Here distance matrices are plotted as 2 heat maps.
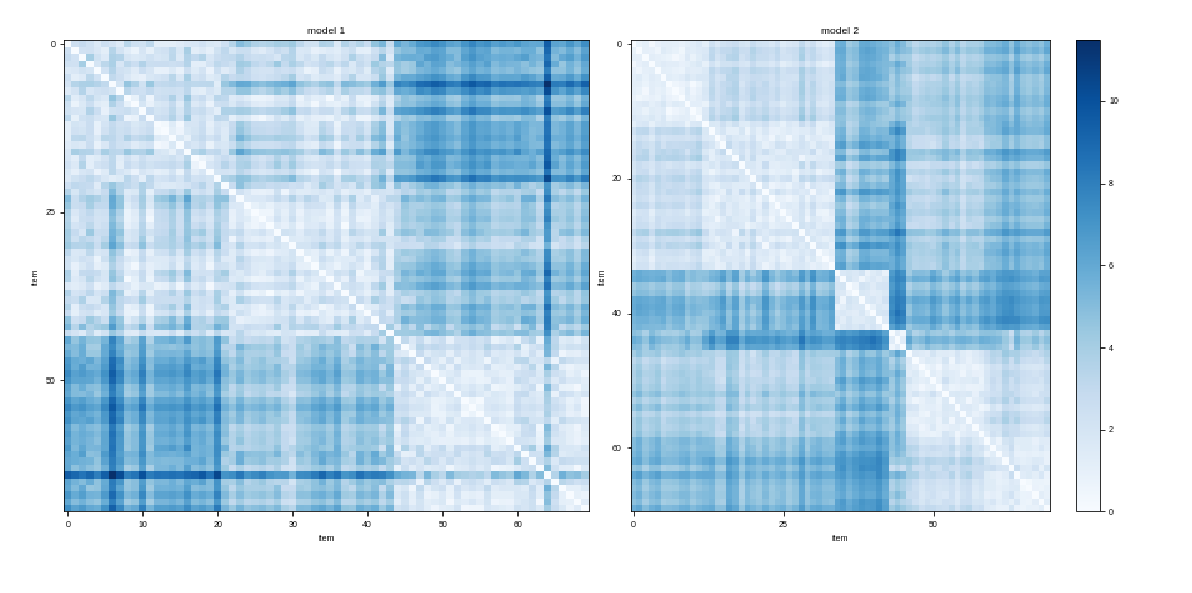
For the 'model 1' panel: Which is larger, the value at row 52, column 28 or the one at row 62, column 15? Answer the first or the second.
the second
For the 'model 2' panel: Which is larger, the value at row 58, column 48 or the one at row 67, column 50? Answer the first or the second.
the second
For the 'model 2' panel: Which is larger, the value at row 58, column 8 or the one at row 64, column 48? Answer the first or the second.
the first
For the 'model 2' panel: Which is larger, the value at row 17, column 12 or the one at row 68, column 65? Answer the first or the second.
the first
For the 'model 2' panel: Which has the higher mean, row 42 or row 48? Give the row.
42
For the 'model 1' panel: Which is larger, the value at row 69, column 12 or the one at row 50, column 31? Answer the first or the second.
the first
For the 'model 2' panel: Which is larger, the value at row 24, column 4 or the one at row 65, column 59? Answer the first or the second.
the first
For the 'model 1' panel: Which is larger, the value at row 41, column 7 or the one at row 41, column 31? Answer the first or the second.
the first
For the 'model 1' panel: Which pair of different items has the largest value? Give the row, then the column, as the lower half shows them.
64, 6
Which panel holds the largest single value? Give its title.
model 1
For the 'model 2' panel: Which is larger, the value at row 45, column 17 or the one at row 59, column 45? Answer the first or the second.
the first
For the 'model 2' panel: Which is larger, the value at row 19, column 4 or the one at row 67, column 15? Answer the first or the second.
the second
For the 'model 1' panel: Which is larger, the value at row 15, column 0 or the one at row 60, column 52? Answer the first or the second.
the second
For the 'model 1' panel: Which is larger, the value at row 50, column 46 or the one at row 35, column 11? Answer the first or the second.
the first
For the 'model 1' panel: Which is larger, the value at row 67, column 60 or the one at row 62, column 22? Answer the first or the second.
the second
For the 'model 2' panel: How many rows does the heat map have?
70
